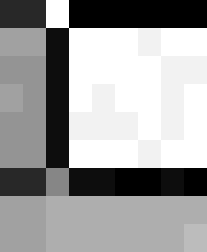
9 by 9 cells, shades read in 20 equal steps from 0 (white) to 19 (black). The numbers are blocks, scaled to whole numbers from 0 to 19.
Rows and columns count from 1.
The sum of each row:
146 33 36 35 38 35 152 56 55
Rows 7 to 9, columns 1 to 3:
16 16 9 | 7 7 6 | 7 7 6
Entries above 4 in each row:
8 3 3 3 3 3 9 9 9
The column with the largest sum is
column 3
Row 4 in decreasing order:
18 8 7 1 1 0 0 0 0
